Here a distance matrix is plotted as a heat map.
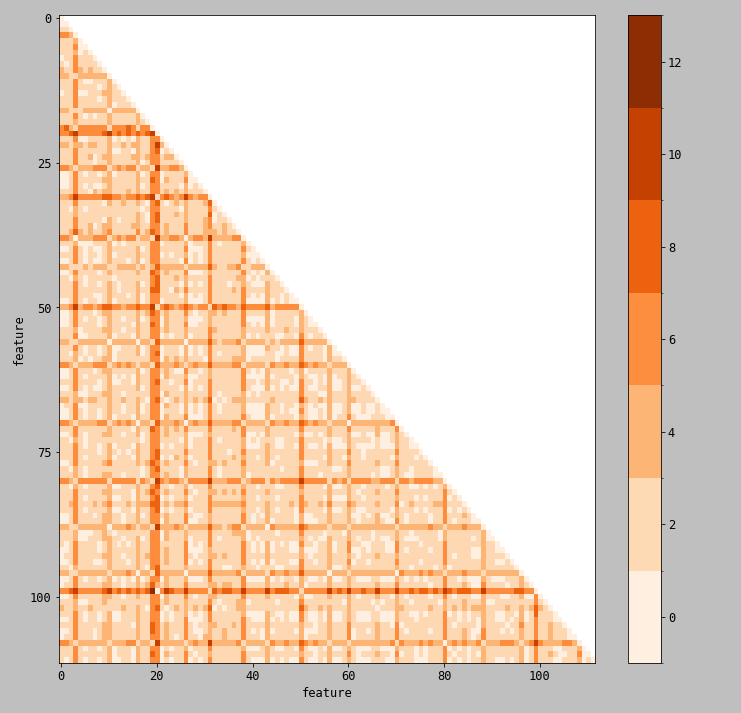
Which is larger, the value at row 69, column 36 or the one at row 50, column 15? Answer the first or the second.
the second
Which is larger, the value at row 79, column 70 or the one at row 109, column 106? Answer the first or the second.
the first
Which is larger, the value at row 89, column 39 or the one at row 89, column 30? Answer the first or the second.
the second
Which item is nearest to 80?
108
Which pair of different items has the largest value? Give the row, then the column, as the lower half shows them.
99, 19
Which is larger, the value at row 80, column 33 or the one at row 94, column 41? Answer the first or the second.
the first
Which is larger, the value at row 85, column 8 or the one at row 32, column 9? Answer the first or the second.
the first
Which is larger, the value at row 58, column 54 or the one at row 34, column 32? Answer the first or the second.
the first
